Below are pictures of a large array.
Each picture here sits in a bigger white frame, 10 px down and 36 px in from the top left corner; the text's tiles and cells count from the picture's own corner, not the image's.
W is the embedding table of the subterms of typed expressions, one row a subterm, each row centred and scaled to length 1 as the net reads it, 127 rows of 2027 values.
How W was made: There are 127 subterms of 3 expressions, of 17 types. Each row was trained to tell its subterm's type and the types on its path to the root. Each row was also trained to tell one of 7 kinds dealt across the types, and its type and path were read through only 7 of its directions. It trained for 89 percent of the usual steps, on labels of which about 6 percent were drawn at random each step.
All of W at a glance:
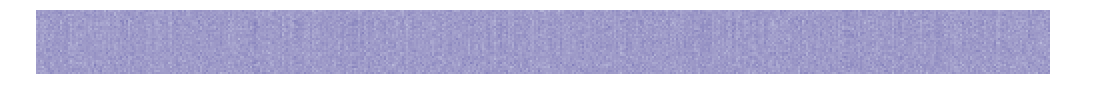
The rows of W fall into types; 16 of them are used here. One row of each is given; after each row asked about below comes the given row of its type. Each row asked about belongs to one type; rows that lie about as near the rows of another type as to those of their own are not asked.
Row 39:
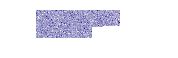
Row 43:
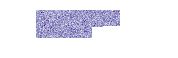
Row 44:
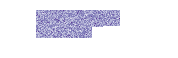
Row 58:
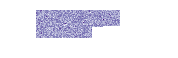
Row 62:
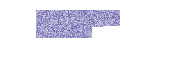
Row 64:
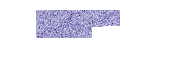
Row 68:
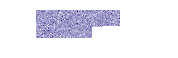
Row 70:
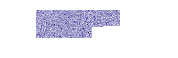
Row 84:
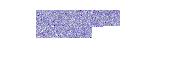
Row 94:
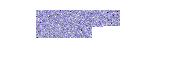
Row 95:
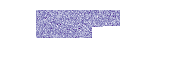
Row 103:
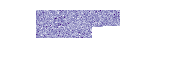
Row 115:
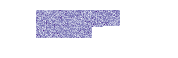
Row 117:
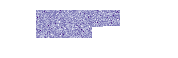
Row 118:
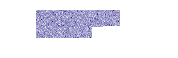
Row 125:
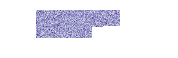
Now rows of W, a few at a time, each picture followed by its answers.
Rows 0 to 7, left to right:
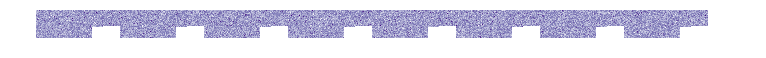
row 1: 125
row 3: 84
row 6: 118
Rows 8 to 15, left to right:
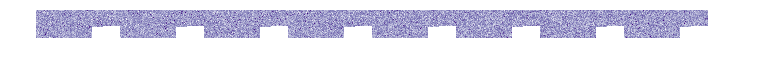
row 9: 95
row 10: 115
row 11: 70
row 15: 95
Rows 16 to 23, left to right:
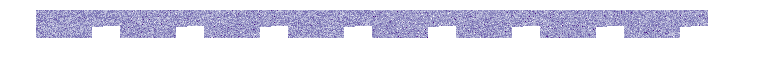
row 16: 62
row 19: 115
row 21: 64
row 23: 68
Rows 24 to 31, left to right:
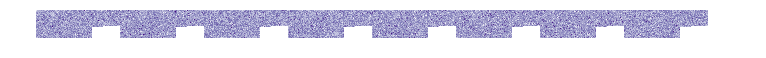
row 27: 68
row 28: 68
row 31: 44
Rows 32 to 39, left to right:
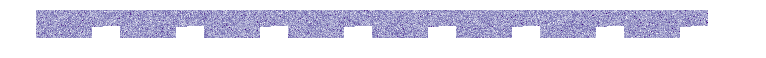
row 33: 62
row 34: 103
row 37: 39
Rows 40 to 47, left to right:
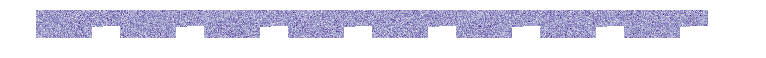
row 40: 94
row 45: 68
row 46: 94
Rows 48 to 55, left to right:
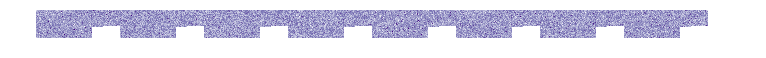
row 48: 43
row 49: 68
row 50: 84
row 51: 43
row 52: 94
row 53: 43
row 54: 43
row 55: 64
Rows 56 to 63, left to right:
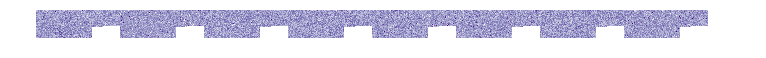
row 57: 103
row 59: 125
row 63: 64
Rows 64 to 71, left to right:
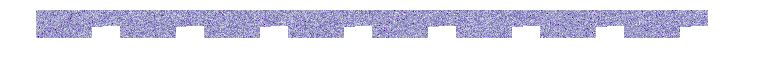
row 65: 115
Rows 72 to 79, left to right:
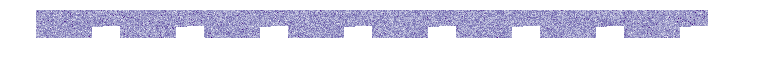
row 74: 43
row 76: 44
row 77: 44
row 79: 103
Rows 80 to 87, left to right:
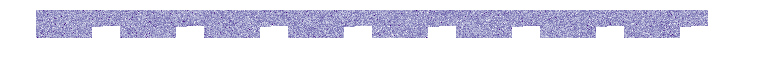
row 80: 103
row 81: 118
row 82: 117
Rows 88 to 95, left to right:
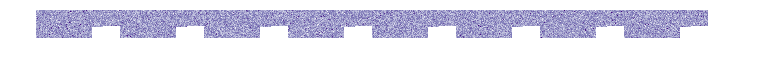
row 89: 125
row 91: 44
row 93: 95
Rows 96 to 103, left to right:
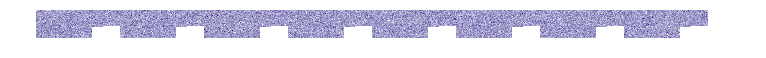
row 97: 64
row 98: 117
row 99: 94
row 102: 39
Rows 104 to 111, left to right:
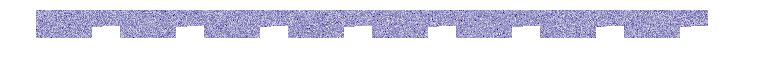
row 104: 115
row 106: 84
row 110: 95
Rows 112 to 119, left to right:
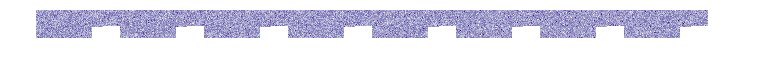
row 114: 103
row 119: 58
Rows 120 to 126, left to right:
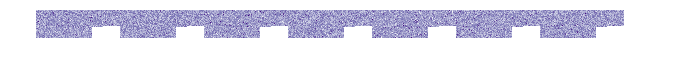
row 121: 125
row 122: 64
